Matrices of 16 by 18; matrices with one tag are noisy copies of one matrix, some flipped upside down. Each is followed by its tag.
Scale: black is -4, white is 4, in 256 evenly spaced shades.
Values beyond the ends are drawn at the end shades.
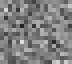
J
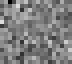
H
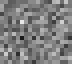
J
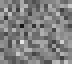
J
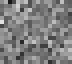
H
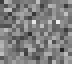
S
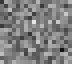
S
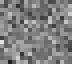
H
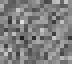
J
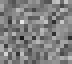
J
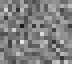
J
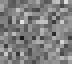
J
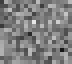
S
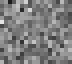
H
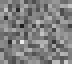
J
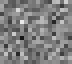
J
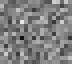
J
